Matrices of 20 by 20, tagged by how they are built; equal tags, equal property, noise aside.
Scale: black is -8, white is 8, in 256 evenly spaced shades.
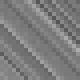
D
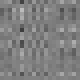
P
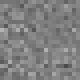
P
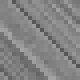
D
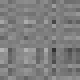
P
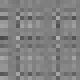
P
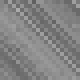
D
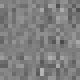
P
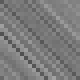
D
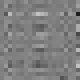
P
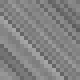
D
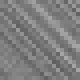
D
